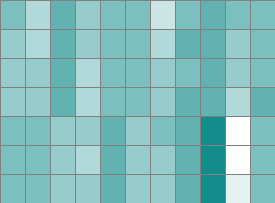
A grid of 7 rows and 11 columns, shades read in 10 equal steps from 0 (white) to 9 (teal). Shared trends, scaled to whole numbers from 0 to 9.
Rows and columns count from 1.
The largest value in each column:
5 5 6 4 6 5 5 6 9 5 6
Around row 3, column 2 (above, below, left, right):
3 4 4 6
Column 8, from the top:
5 6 5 6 6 6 6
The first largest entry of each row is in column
3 3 3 3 9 9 9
